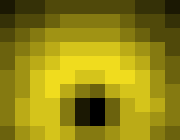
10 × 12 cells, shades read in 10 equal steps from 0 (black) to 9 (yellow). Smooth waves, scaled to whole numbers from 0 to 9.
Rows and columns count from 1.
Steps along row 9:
up up same down down down up up same down down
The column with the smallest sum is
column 12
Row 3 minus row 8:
-2 -3 -3 -2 1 5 6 2 -2 -4 -4 -2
